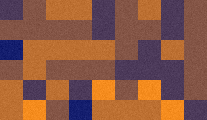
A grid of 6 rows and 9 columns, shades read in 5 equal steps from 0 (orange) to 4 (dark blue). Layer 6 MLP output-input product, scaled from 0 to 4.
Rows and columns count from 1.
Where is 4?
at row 3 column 1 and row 6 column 4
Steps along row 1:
down down same up down down up down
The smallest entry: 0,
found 4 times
